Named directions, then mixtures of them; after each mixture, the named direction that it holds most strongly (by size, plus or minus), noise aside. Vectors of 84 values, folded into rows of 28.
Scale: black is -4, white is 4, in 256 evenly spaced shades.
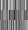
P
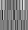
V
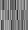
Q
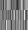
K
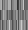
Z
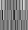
V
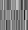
K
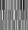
V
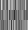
P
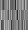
Q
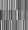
Q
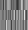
K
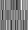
K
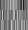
V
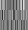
V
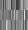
K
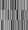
Q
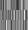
K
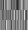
K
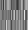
K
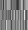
K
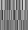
V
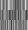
P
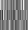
V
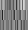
V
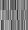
Q
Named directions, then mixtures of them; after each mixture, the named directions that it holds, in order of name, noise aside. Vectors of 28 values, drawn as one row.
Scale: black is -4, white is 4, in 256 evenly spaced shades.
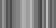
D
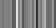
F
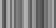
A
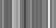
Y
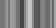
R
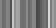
A, Y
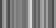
A, D, R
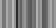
A, D, F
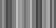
D, F, Y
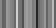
A, F, R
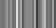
F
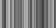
A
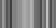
D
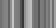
R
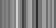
F, R, Y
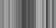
A, D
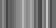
D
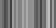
A, D, Y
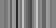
F, R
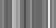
Y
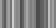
A, R, Y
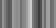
D, R, Y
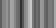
R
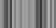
A, D, Y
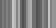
R, Y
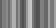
R, Y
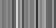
F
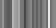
Y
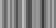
A, F, R
